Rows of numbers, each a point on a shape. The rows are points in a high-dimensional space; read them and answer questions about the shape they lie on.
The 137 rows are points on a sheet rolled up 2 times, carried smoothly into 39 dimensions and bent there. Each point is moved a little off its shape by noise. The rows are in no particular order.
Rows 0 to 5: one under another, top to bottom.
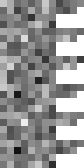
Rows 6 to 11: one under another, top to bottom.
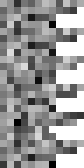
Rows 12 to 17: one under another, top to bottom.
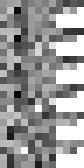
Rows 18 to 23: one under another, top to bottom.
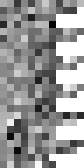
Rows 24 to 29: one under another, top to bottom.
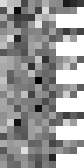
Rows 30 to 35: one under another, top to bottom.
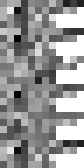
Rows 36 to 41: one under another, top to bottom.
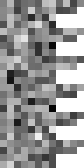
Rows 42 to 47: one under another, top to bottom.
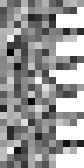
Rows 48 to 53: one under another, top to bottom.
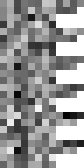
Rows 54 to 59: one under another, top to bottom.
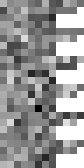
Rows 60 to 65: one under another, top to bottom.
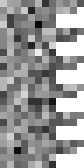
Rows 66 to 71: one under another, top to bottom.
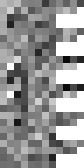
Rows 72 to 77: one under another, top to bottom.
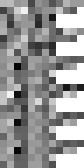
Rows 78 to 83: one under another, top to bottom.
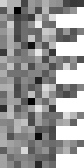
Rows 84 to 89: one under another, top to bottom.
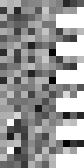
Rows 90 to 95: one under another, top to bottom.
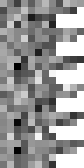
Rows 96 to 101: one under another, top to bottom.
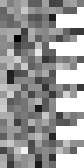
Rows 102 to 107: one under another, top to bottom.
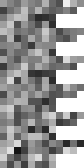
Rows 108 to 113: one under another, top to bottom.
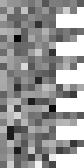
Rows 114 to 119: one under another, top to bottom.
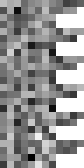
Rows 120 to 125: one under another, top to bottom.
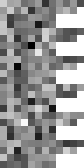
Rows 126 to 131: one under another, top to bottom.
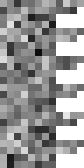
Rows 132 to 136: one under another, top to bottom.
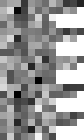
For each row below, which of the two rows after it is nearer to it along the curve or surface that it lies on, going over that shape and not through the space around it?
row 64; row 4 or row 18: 4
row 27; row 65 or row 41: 41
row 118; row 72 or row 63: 63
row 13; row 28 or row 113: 113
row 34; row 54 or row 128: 54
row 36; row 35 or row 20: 35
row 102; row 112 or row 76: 112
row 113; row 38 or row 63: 63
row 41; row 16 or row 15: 16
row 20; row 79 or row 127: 127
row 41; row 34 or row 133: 34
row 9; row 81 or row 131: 81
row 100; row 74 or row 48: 74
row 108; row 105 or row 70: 105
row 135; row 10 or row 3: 10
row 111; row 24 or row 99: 24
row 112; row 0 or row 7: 0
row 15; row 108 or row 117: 117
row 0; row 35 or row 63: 63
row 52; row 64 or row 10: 10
